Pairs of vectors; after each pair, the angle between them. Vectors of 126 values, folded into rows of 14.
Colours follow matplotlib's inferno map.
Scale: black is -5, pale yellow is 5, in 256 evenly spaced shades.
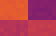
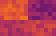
nearly parallel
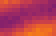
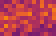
partly opposed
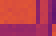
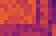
nearly parallel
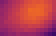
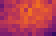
nearly parallel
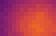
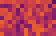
orthogonal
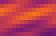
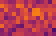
partly aligned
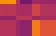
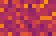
orthogonal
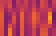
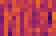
nearly opposite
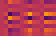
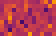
orthogonal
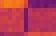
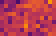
partly opposed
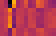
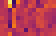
nearly opposite
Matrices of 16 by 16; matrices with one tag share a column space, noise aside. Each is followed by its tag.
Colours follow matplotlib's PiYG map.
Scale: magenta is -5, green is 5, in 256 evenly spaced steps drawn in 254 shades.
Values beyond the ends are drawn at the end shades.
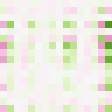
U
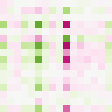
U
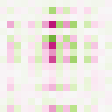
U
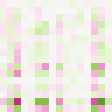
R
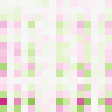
R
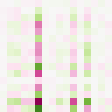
R
